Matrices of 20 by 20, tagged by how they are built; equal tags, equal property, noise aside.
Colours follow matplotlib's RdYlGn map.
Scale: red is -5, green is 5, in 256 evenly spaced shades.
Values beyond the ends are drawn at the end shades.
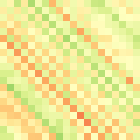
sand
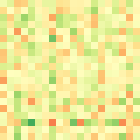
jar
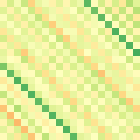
sand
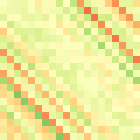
sand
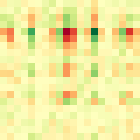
jar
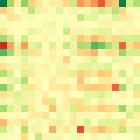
jar
